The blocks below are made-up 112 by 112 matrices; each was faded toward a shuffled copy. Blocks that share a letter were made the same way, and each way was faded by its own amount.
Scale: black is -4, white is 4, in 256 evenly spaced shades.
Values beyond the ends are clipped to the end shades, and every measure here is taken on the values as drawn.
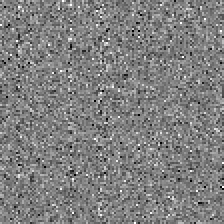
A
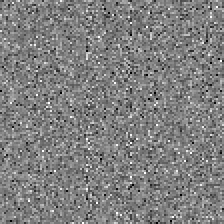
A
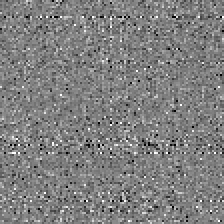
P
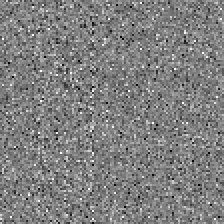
A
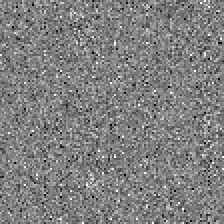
A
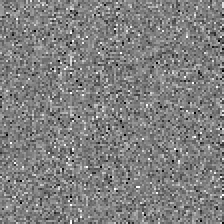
A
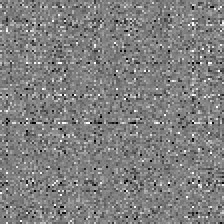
P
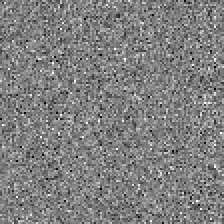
A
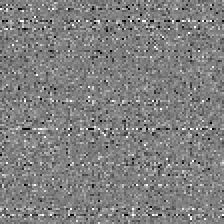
P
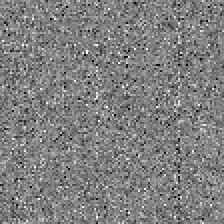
A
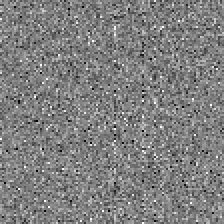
A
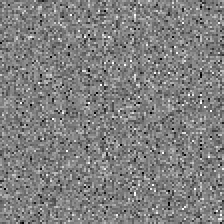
A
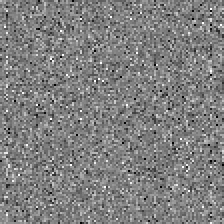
A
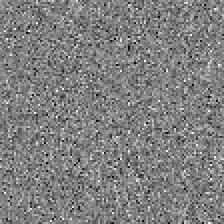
A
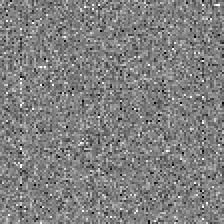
A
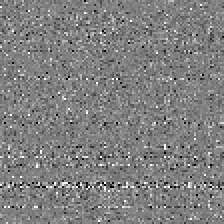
P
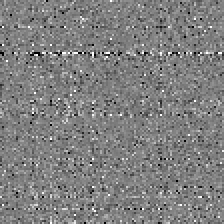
P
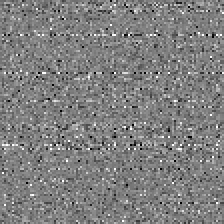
P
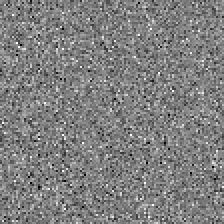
A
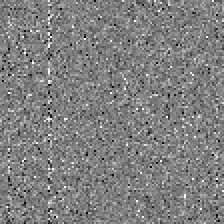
A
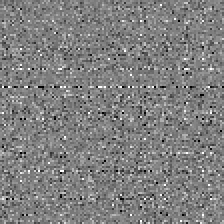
P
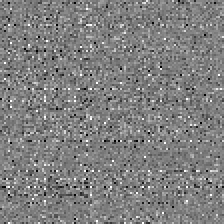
P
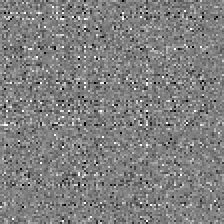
P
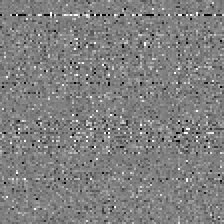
P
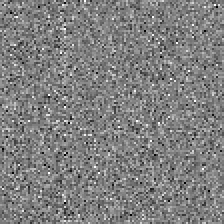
A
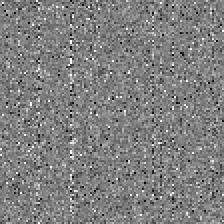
A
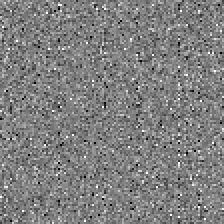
A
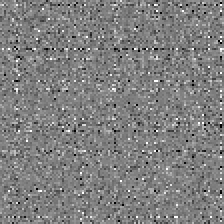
P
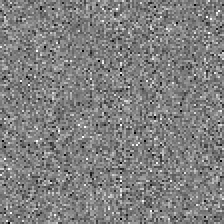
A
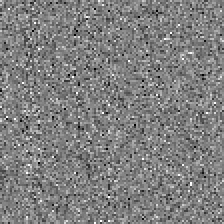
A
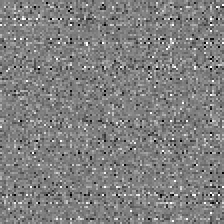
P
